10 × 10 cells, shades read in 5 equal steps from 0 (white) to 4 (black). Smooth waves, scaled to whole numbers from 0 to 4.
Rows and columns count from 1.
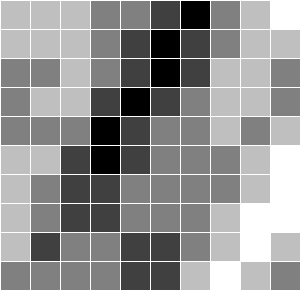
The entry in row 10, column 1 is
2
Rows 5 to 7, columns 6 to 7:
2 2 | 2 2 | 2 2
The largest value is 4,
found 6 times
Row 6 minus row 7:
0 -1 0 1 1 0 0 0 0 0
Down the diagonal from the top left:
1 1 1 3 3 2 2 1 0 2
